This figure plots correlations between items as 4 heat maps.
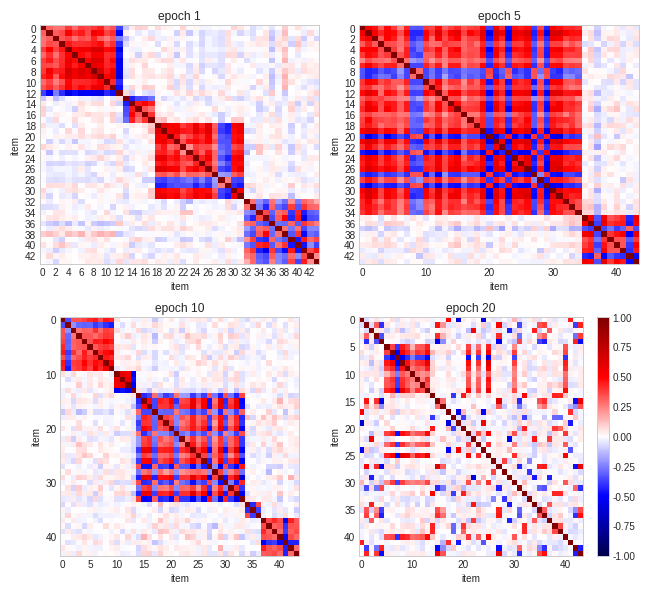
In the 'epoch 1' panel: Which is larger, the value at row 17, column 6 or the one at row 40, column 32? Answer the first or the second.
the first
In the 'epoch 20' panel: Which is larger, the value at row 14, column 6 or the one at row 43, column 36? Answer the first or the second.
the second
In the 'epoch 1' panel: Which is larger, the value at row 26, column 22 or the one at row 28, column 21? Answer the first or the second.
the first
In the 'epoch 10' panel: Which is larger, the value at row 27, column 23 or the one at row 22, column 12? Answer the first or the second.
the second
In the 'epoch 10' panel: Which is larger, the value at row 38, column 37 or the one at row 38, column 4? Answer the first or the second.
the first
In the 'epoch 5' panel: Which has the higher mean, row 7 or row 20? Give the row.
7
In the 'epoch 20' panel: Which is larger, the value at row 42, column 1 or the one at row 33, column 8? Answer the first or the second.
the second
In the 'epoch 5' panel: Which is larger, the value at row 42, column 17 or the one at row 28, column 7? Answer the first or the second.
the second
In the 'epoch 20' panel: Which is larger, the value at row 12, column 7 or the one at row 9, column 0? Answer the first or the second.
the second
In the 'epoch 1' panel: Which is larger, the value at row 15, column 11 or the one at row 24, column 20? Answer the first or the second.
the second
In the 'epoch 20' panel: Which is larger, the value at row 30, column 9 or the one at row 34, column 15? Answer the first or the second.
the first
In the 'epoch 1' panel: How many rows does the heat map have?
44
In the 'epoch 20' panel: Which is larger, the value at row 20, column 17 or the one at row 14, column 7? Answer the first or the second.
the first
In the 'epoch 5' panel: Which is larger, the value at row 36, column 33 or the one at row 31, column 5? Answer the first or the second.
the second
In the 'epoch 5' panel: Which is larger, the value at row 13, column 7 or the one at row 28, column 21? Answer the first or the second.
the second
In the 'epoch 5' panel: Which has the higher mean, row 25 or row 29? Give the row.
25
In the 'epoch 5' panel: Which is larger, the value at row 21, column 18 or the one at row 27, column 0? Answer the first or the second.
the first
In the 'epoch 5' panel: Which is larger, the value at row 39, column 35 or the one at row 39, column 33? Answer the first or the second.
the first
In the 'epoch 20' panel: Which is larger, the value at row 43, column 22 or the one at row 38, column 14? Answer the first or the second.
the second
